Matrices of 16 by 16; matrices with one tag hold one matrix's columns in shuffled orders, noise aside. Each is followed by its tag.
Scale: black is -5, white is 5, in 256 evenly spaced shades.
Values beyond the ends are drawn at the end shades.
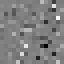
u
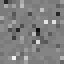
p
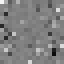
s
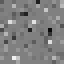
p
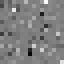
s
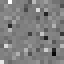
s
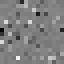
p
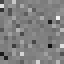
u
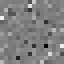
u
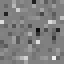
p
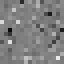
p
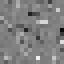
p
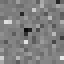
p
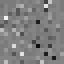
u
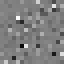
u
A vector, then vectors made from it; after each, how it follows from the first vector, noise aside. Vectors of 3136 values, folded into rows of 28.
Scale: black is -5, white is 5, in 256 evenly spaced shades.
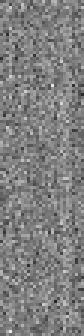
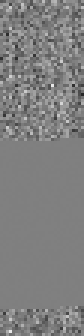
partly zeroed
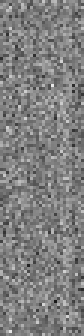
copied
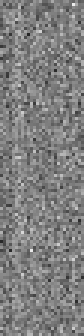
reversed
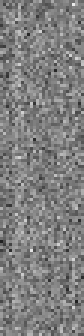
reversed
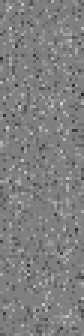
partly zeroed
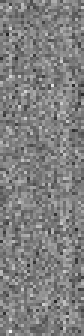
copied
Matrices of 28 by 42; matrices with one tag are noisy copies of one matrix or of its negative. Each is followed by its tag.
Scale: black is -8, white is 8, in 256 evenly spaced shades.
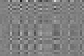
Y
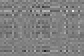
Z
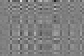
Y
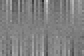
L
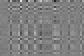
Y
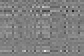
Z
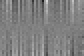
L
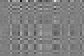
Y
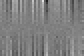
L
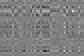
Z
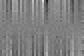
L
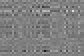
Z
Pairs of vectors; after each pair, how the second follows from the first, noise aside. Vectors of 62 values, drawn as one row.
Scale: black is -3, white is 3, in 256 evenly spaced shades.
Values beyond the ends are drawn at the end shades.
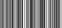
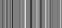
partly zeroed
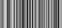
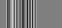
partly zeroed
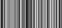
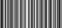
sign-scrambled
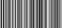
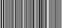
partly zeroed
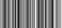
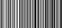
sign-scrambled
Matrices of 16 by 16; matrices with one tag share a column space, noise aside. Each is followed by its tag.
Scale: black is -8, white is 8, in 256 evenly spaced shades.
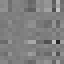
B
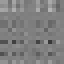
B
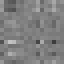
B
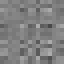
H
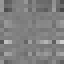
B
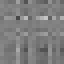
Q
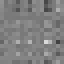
B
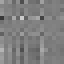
Q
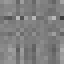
Q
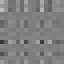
B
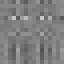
Q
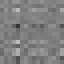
H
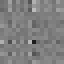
B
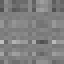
B
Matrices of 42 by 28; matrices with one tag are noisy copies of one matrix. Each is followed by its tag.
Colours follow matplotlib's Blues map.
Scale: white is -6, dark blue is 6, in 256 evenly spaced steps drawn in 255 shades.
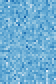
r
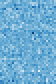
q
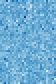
r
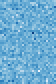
q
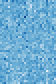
r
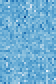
r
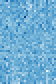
r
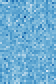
r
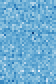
q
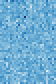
r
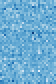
q
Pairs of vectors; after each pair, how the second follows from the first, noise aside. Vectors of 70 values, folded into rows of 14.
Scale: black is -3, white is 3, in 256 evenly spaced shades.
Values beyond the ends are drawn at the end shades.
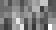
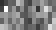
shuffled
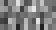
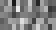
reversed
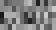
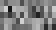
wrapped around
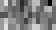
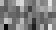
reversed
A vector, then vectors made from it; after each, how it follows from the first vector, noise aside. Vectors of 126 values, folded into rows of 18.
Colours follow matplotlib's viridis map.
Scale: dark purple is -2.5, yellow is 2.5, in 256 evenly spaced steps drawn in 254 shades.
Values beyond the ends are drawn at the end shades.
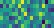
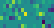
partly zeroed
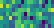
sign-scrambled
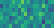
shrunk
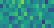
shrunk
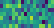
sign-scrambled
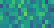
shrunk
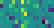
partly zeroed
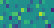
partly zeroed
